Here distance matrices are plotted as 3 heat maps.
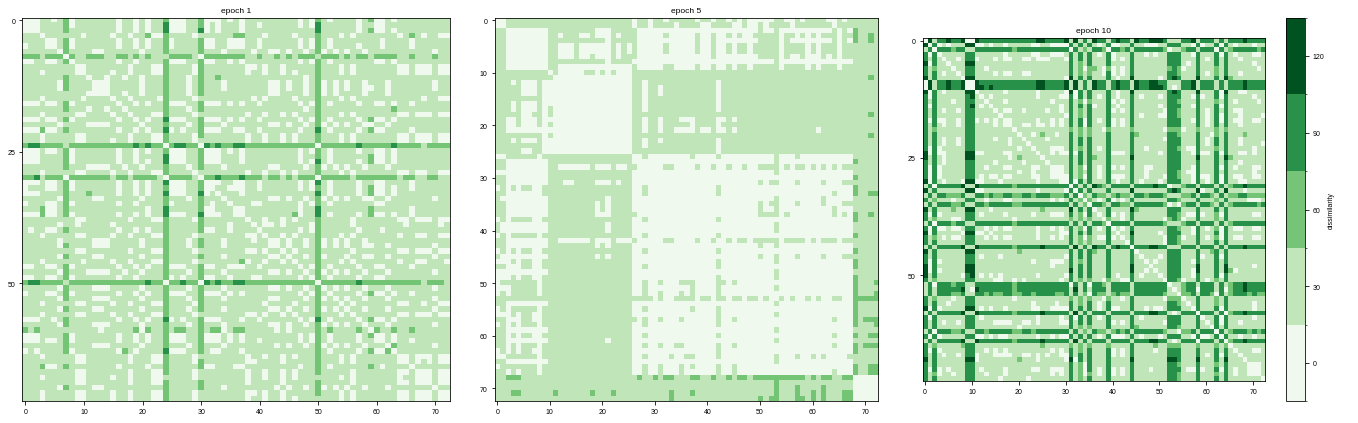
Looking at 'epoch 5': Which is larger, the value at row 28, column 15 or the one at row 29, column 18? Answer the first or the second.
the second
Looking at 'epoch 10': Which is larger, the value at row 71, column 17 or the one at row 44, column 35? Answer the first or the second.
the second
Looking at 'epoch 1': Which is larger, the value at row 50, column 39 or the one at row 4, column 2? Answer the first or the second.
the first
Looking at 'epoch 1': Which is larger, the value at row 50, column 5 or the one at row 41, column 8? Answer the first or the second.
the first
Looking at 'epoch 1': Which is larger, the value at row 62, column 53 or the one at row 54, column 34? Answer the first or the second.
the second
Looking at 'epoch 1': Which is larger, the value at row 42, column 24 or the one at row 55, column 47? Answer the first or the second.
the first
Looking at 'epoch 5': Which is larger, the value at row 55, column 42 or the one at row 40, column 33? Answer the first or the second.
the first
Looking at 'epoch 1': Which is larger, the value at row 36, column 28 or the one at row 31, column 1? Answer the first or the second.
the first
